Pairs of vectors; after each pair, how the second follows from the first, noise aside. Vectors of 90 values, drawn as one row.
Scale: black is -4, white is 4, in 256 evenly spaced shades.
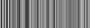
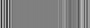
partly zeroed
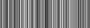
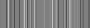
partly zeroed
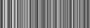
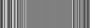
partly zeroed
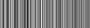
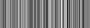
shuffled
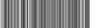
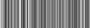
copied
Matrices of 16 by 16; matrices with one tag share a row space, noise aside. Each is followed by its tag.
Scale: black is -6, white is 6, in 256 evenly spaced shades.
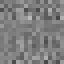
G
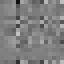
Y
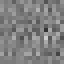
G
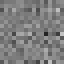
G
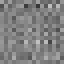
G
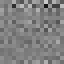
G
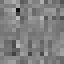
Y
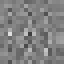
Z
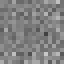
G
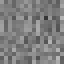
G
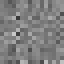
Y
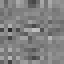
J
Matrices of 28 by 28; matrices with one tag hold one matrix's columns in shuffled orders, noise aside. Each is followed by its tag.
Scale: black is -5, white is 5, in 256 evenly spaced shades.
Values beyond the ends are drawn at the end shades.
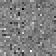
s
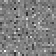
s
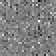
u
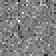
u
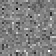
s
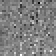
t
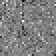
u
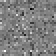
s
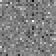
u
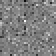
u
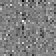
u
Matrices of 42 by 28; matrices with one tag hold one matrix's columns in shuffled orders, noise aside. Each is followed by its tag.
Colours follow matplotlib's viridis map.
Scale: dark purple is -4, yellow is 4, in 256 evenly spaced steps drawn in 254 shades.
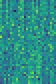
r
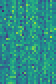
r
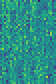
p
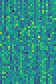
r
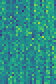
r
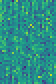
p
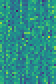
r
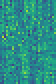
r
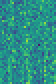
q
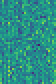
q
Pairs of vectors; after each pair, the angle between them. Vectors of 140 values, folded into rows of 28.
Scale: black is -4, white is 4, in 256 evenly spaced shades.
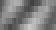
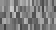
orthogonal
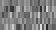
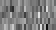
nearly parallel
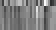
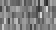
partly opposed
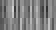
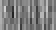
nearly opposite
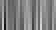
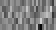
orthogonal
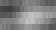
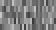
orthogonal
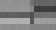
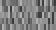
orthogonal
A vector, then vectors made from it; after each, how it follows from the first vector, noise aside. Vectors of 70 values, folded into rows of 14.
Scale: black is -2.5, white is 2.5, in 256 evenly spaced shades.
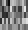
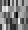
wrapped around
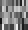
wrapped around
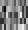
wrapped around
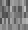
shrunk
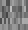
shrunk
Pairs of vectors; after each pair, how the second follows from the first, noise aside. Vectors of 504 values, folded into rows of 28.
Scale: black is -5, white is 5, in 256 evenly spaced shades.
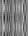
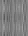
shrunk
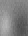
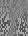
sign-scrambled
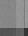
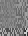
sign-scrambled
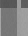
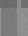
shrunk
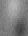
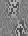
sign-scrambled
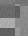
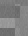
shrunk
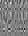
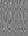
shrunk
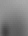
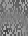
sign-scrambled
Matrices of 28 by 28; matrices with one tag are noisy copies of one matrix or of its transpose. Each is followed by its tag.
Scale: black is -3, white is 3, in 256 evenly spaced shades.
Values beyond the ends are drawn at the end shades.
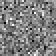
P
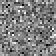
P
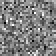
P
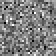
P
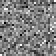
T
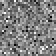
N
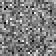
P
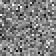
N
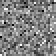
T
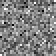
T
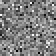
N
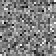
T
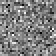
P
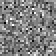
P
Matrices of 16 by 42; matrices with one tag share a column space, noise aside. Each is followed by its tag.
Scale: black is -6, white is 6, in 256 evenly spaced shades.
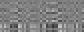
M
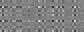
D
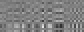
M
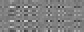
D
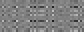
D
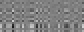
M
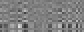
M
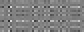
D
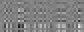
M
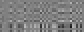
M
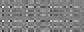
D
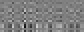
M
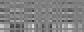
M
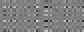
D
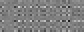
D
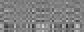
M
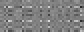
D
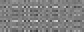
D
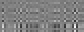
M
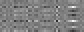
D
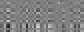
M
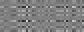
D
